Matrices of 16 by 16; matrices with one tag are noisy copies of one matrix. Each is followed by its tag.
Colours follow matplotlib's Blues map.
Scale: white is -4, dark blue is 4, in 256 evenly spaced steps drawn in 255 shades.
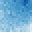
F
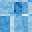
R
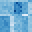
R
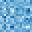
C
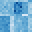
R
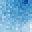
F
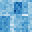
R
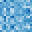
C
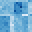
R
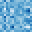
C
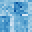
R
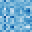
C
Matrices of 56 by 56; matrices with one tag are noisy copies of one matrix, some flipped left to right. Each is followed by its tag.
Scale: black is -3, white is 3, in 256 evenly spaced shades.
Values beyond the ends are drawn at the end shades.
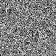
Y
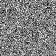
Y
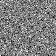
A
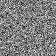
A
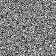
A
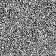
Y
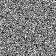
A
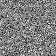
A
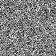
Y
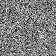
Y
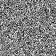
Y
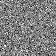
A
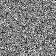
A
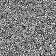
A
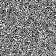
Y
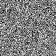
Y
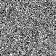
Y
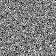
A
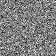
A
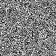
Y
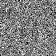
Y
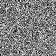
Y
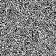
Y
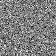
A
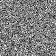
A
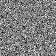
A
